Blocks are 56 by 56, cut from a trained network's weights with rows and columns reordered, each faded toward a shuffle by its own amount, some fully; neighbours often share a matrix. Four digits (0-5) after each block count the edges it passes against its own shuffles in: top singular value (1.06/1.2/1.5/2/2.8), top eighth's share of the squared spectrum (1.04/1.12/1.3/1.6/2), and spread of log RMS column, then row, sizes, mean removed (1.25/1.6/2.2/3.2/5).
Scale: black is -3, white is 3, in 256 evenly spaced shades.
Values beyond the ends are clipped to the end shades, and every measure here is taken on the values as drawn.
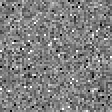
1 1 0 0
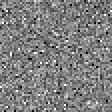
0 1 0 0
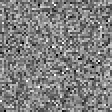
0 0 0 0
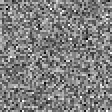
0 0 0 0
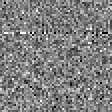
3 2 0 1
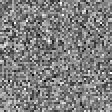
2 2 0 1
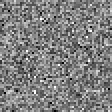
0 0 0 0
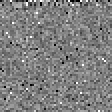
3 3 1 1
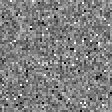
1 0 0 0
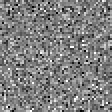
1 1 0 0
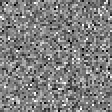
2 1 0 0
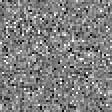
0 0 0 0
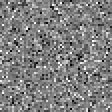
1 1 0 0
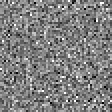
3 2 0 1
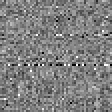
4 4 0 2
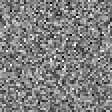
2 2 0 0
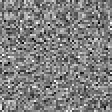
4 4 0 1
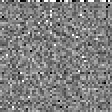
4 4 0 2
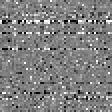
4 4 0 3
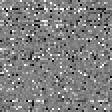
3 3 0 2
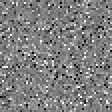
2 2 0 1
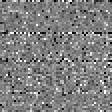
3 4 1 3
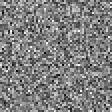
2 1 0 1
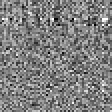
3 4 1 2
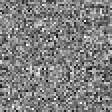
3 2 0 0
